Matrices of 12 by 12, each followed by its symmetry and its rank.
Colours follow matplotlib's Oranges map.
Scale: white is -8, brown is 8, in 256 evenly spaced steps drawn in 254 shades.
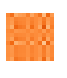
neither, rank one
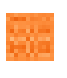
neither, rank two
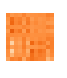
neither, rank two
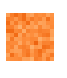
symmetric, full rank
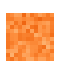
neither, full rank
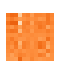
neither, rank two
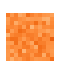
neither, full rank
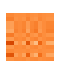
neither, rank one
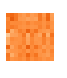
neither, rank two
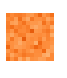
symmetric, full rank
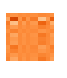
neither, rank one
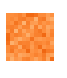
symmetric, full rank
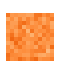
neither, full rank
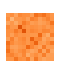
symmetric, full rank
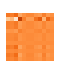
neither, rank one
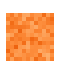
neither, full rank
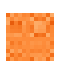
neither, rank two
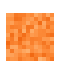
neither, full rank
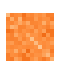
symmetric, full rank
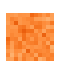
symmetric, full rank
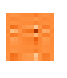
neither, rank one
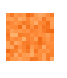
neither, full rank
